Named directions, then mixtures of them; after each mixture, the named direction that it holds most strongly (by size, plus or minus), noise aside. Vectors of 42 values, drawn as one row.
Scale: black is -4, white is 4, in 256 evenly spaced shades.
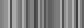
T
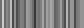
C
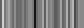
C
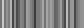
C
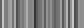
C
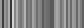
C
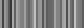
C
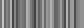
C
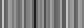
C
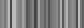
T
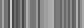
T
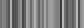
T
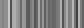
T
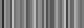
C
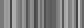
T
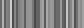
C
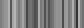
T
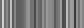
C
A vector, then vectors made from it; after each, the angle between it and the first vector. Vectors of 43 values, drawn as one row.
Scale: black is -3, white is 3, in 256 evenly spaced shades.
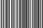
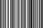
partly opposed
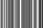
orthogonal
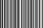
partly opposed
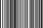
partly opposed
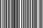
orthogonal
